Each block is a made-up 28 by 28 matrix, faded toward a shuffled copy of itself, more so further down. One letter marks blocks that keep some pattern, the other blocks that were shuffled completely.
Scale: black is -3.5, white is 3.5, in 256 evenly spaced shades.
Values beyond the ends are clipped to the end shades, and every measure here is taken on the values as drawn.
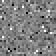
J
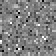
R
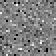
J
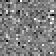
R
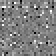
R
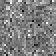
R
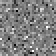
J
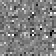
R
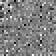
R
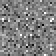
R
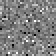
J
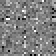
R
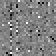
R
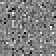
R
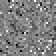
J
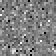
J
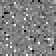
J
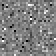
R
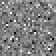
J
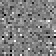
R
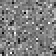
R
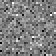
J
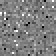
J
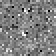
J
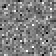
J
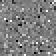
J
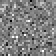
J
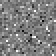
J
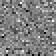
J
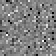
J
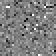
R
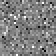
J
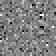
R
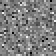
J
